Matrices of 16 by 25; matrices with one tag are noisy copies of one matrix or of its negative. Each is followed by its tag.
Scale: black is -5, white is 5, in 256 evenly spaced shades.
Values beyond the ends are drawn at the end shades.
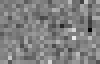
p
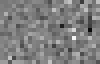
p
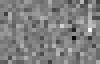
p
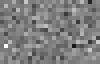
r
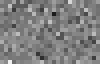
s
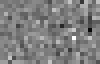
p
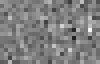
p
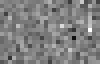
p
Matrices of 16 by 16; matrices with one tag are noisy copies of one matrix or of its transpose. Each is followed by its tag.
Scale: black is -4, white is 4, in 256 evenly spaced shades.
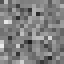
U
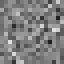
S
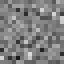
S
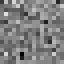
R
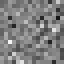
S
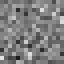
S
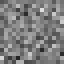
S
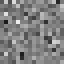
R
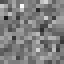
U
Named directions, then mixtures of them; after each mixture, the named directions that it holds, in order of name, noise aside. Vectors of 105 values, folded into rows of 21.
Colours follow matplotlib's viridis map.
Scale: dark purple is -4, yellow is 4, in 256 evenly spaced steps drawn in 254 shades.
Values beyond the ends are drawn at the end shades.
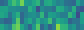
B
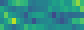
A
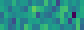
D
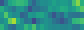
A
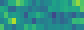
A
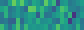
B, D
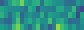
B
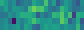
A, D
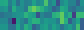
A, D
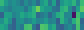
B, D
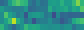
A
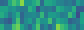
B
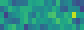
A, D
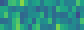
A, B
